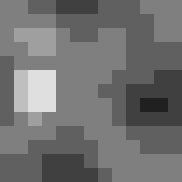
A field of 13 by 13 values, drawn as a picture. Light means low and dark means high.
Ninth with the lowest average: middle left. Grain: blotchy. Odd patch: lower, in the middle left. Ninth with the highest average: middle right. Roughest part: middle left.
